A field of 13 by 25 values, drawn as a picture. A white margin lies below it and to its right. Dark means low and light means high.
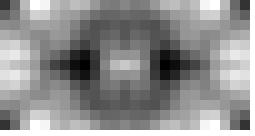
The field is mottled with small blotches. The ninth with the lowest average is the centre. Its left and right halves mirror each other, and so do its top and bottom. There are no regular stripes. There is no overall slope.
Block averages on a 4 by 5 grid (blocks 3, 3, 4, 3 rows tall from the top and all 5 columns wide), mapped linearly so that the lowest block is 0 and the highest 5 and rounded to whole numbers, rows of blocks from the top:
4 4 1 4 4 | 5 1 2 1 5 | 5 0 3 0 5 | 4 4 1 4 4
